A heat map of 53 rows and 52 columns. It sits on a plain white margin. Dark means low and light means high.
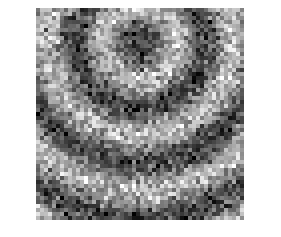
Ninth with the highest average: top middle. Rings: centred on the top middle. Slope: none. Average level on the scale: 50%.
